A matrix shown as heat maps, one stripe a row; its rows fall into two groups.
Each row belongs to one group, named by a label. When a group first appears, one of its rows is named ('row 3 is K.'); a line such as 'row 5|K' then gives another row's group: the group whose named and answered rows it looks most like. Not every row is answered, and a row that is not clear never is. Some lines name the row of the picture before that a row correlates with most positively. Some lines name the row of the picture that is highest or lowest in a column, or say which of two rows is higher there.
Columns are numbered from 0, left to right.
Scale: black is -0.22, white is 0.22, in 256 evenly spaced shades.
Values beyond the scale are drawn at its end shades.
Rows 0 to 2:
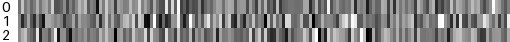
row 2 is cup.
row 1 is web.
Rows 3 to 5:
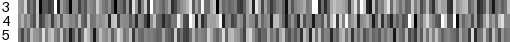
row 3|cup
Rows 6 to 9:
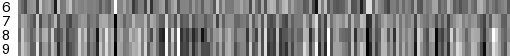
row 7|cup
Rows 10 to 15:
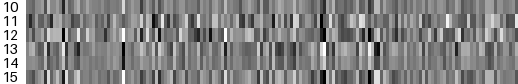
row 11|web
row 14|cup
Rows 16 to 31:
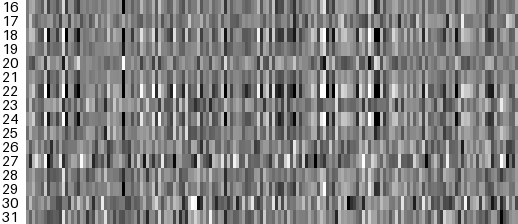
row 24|cup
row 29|cup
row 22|cup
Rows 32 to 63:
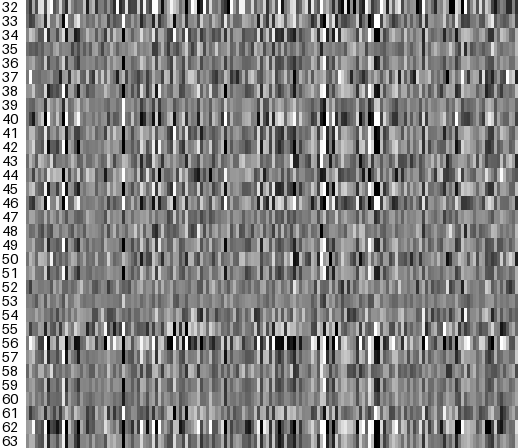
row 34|cup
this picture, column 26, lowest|56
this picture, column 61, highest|62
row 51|cup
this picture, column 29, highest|56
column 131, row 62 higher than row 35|Yes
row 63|cup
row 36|cup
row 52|web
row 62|cup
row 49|cup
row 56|cup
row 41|cup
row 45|cup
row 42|cup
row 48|web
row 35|web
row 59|cup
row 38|cup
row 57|cup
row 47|cup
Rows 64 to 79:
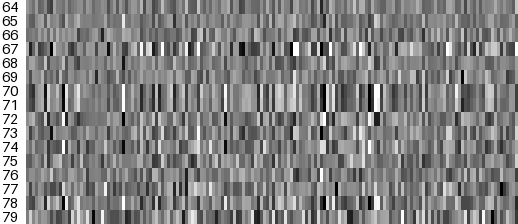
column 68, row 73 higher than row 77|No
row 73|web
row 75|web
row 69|web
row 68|cup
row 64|web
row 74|cup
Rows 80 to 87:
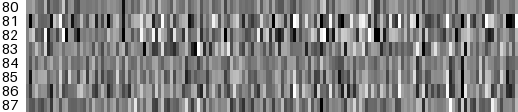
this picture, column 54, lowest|81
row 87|web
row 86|web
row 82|cup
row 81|web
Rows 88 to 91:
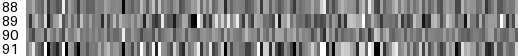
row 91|cup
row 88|cup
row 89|web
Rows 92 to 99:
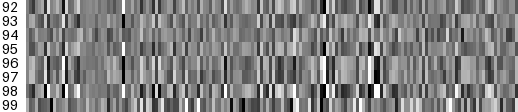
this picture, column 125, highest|99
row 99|web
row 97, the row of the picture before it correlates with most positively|91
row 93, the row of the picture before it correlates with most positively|91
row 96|cup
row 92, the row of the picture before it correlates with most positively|90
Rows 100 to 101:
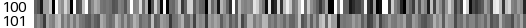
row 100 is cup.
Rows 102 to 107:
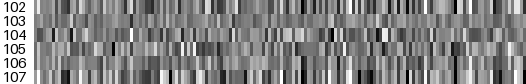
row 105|cup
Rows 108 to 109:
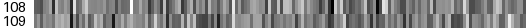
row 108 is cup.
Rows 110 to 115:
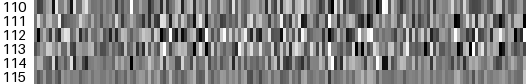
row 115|web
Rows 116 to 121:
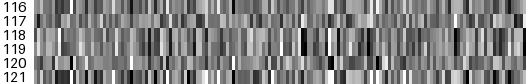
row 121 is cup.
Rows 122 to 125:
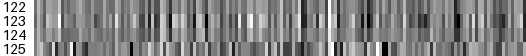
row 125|cup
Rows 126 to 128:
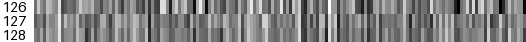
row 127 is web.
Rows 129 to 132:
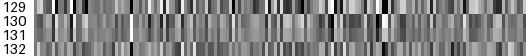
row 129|cup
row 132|cup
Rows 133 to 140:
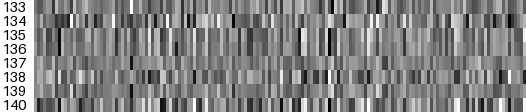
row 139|cup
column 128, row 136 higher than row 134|Yes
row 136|web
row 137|cup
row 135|web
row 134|cup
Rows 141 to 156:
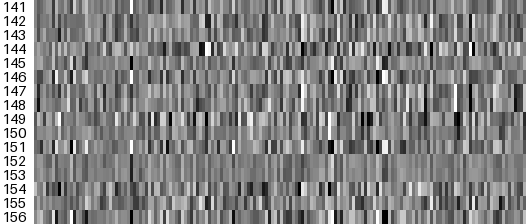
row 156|cup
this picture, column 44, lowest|151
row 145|cup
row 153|cup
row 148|web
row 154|web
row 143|web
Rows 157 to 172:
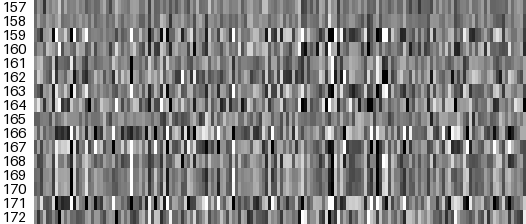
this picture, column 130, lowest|160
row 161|cup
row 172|web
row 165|web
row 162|cup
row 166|cup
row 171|cup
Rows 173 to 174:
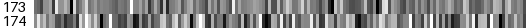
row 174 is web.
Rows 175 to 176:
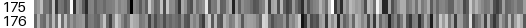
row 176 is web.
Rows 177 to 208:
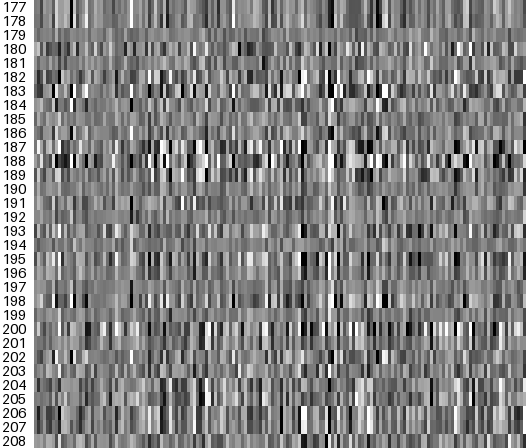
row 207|web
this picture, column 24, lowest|193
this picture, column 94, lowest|195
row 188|cup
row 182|web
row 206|web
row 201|web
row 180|web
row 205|web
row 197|cup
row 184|cup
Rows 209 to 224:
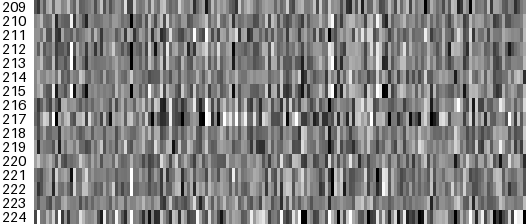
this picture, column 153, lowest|224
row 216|web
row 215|cup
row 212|cup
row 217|web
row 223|web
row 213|cup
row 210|cup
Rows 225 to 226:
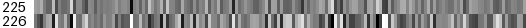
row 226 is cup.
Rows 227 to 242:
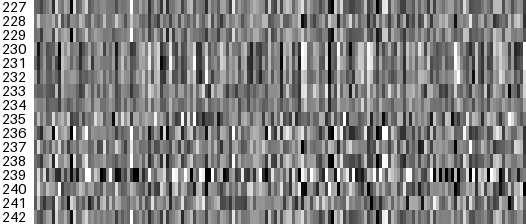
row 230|web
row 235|cup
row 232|web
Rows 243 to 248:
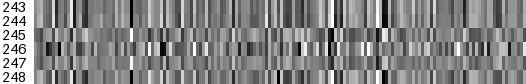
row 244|cup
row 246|web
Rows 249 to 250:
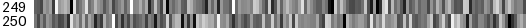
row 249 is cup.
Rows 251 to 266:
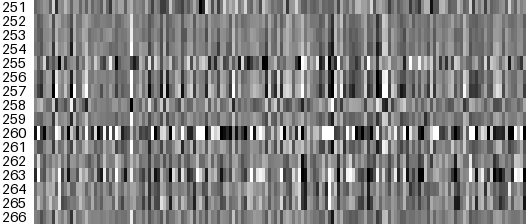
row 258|cup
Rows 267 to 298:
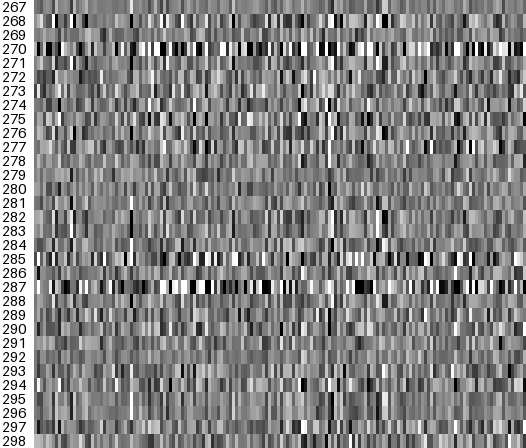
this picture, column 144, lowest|270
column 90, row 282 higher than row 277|Yes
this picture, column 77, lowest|287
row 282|cup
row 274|web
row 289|web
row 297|web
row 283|cup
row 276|cup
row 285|web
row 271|cup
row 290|web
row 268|cup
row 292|web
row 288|cup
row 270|web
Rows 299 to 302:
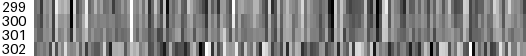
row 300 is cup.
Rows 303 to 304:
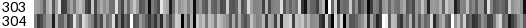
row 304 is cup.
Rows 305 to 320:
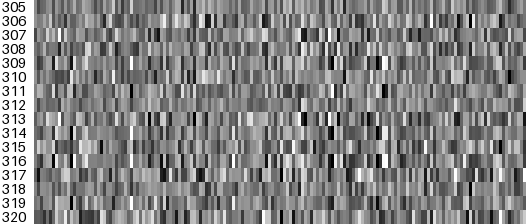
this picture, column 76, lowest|306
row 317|web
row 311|cup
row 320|web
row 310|cup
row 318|web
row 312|web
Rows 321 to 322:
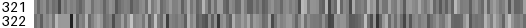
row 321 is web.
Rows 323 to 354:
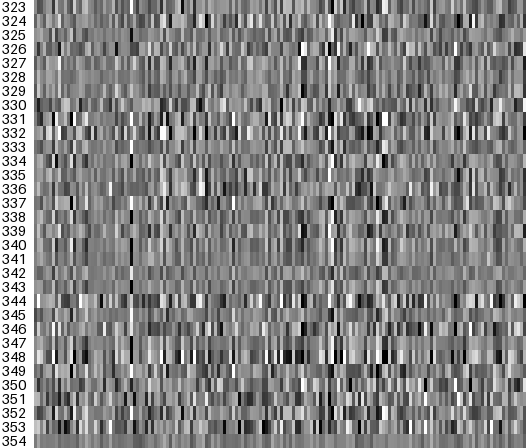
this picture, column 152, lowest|330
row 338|cup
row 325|cup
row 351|web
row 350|web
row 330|web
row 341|cup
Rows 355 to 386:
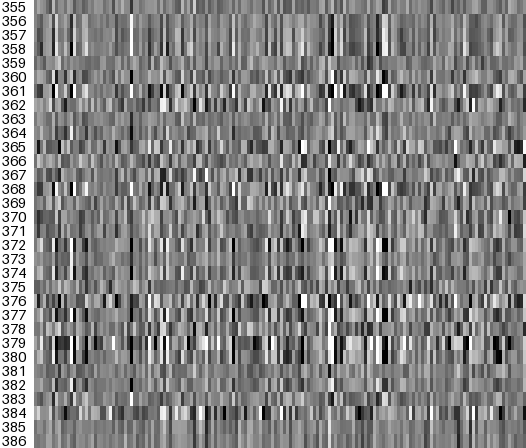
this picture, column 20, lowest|379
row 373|cup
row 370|web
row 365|web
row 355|cup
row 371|web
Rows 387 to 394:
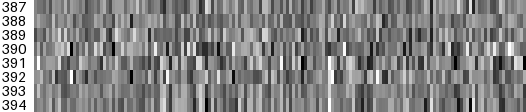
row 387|web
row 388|cup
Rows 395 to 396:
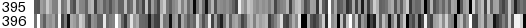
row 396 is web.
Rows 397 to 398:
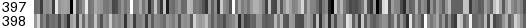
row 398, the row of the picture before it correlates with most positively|396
